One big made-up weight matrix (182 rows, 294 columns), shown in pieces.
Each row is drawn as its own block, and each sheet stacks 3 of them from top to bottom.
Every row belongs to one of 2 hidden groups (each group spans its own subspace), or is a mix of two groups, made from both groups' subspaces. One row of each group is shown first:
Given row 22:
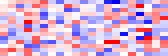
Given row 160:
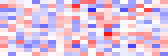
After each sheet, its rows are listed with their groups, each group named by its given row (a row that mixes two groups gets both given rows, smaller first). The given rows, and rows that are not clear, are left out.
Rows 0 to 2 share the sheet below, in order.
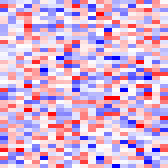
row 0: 160
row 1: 22
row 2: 22
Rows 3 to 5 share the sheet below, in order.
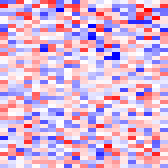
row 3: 22 and 160
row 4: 22
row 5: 160
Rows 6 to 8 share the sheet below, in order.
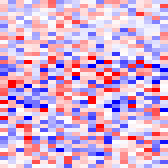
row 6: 22
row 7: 160
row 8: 160
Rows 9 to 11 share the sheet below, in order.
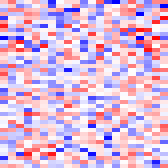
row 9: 22
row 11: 160
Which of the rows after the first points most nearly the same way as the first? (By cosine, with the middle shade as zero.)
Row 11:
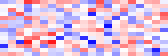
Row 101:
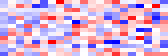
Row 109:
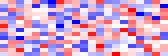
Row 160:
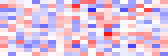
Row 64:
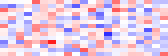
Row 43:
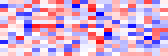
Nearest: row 64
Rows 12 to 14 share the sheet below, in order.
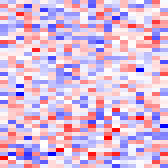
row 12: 160
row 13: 22
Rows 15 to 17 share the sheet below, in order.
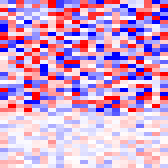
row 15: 22
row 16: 22
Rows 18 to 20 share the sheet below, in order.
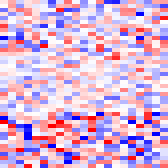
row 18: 22
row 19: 22
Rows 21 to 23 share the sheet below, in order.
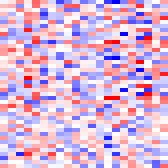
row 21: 22
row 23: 160
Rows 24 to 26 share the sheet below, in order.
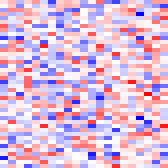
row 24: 22
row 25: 160
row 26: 22 and 160
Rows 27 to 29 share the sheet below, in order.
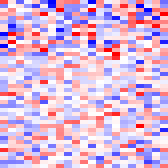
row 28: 22
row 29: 22
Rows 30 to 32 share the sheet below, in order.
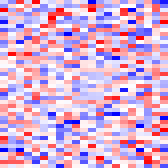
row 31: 22
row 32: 22
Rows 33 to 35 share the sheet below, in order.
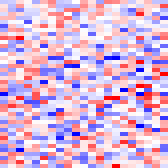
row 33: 22
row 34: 22
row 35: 22
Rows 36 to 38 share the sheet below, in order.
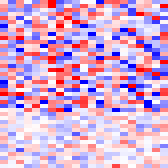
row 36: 22
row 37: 22
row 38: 22
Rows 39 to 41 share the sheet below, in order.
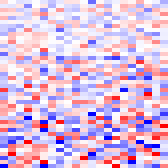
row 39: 160
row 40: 22
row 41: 160
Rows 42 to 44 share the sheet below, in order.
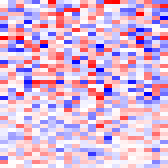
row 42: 22
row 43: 160
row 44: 160
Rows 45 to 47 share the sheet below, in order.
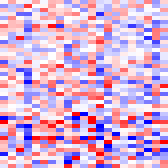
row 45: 160
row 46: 160
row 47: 160
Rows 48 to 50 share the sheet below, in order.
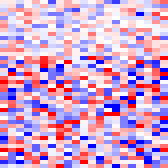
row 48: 22
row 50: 22
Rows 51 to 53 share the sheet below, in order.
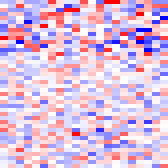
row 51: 22
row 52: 22
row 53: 22 and 160
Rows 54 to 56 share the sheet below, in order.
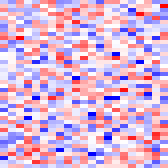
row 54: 22
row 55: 22
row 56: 160
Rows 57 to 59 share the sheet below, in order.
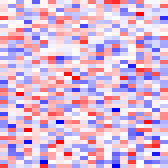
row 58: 22
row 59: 160
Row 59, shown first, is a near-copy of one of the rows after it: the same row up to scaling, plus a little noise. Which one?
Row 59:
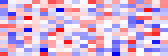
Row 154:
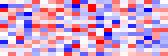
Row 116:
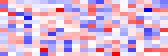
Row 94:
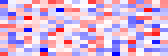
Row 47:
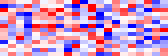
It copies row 94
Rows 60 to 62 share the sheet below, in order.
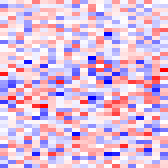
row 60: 160
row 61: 160
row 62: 22
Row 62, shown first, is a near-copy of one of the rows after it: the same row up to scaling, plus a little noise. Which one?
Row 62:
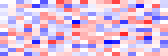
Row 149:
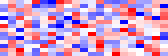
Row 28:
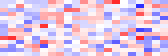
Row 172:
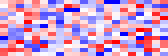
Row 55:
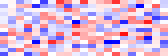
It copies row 55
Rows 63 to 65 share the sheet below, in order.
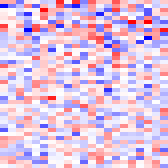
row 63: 22 and 160
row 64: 160
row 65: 22 and 160
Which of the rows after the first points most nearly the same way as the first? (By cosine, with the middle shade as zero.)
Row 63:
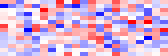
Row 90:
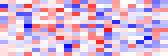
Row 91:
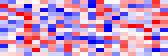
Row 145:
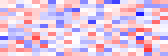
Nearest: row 90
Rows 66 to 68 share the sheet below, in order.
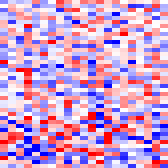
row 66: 22 and 160
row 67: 160
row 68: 160
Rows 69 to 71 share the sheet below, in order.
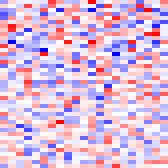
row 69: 160
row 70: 160
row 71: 160
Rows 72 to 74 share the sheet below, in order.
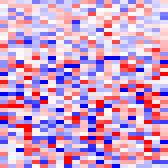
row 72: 160
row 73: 22
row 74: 160
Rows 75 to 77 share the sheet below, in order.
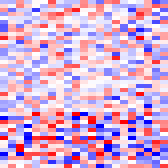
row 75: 22
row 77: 160
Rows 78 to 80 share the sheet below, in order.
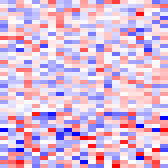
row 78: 22
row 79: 160
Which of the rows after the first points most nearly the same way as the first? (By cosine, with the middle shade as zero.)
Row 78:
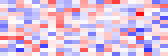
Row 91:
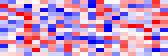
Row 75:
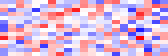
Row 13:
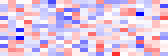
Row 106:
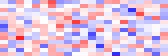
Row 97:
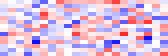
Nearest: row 75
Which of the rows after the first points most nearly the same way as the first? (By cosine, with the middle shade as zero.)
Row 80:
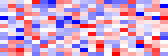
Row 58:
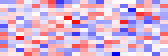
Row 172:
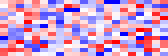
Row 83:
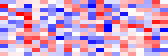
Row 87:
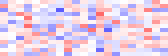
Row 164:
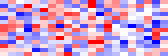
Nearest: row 172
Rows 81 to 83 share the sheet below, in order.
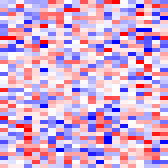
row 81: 22
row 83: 160
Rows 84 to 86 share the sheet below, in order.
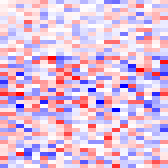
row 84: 22
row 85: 22
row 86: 160
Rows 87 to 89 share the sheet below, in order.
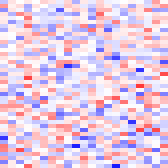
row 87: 160
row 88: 22
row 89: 22
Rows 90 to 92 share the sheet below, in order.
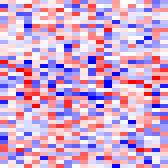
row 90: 160
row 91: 160
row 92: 22
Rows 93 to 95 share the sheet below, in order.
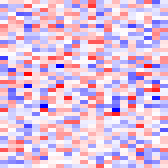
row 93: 160
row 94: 160
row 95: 22
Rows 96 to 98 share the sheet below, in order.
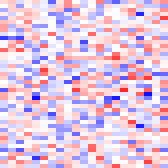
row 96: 22
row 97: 22
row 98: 22
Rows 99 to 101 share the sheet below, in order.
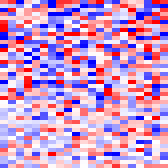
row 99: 22
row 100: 160
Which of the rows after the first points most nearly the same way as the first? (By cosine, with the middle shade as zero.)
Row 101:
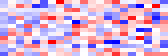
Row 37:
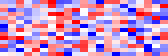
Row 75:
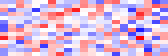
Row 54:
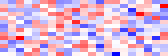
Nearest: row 75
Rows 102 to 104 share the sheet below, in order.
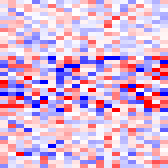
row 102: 160
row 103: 22
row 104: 160
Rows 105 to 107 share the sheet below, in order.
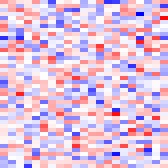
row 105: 22
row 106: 22
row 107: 22
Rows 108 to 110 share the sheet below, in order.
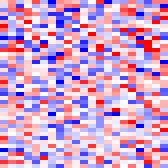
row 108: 22
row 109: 22
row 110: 22
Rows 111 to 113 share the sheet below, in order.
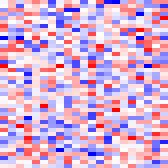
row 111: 22
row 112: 160
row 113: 160
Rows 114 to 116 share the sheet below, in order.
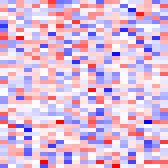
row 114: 22
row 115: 160
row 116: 160
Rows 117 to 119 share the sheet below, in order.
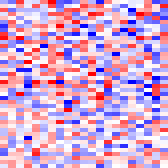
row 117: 22
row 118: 160
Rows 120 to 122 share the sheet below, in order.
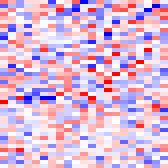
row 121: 160
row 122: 22
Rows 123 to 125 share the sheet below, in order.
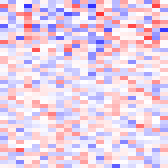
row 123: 160
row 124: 160
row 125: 22
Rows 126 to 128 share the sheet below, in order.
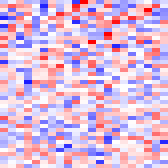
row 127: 160
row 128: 160
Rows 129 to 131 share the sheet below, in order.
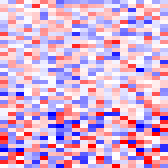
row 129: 22
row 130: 22
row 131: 22
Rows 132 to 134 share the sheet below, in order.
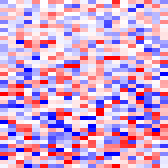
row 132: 22 and 160
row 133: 22
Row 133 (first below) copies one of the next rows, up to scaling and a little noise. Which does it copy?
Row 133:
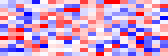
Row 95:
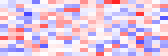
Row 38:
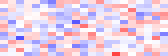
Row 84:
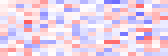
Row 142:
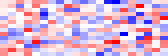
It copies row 95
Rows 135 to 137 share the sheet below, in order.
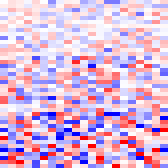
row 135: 22
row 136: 160
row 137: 22
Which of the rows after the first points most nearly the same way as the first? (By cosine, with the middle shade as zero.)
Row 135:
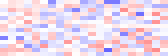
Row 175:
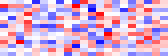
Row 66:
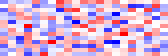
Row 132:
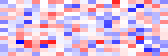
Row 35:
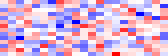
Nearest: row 35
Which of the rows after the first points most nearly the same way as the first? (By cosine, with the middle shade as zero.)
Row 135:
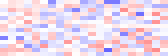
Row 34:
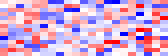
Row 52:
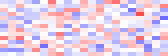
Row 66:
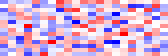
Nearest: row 34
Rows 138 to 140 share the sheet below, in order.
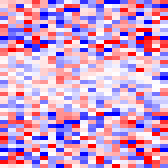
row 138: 22
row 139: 22
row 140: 22
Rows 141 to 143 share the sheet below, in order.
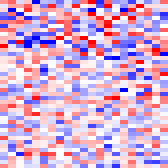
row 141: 160
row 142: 22
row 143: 160
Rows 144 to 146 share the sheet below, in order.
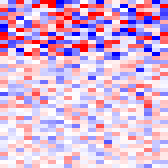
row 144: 22
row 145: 22
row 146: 160
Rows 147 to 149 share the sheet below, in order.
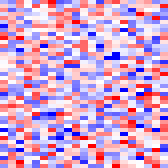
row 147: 22
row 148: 22
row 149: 22
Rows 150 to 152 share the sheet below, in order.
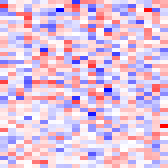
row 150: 160
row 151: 160
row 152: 160
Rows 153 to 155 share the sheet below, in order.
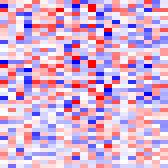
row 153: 160
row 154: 160
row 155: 160
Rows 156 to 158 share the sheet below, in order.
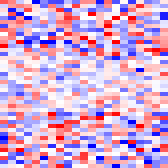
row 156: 160
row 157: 22
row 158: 22
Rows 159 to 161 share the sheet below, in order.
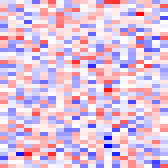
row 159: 22
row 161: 160
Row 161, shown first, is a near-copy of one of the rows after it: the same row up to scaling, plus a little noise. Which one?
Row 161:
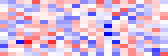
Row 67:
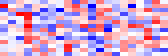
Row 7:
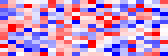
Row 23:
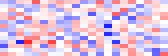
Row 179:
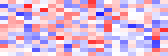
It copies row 23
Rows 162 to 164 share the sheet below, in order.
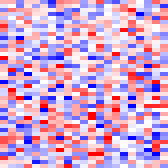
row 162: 22
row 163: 160
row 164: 160
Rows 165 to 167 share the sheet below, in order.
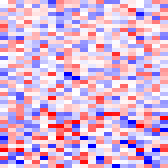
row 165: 22
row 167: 22
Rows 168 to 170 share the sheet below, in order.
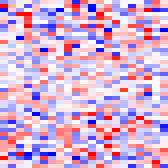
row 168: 160
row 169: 22
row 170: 160
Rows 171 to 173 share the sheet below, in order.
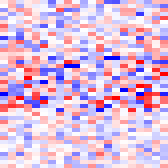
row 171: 22
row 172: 22
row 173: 160
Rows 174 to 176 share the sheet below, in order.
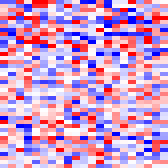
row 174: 22 and 160
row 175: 160
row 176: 160
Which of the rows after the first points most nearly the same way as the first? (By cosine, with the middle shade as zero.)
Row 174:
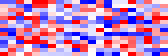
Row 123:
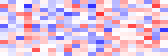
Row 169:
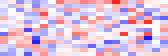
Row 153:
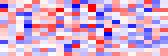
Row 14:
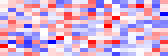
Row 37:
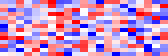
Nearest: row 37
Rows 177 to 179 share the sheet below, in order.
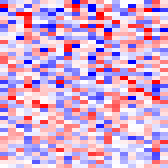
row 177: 160
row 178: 160
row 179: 160
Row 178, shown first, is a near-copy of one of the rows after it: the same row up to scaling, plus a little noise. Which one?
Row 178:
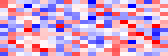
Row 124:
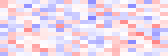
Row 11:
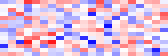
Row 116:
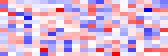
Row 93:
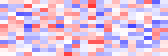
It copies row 124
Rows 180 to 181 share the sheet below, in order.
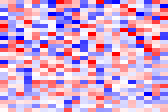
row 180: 22
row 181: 160
